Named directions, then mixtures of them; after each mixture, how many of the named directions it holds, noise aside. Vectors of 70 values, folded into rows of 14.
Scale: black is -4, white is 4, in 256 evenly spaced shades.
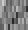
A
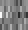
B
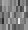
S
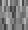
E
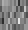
one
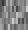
one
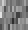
two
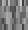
one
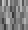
one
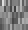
two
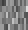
two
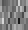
one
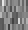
three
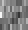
two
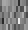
one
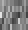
three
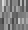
three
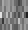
two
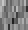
one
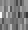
one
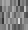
one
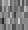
two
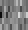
one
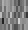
two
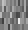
three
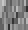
one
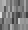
three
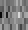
one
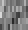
two
